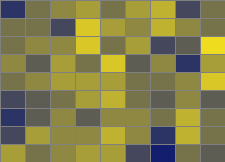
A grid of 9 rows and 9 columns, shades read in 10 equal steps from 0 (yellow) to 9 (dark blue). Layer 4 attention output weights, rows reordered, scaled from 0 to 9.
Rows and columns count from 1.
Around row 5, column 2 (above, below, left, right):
6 6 5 3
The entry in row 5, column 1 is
5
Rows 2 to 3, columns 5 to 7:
3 4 2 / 5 3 7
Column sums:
52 44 38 29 28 41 48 42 36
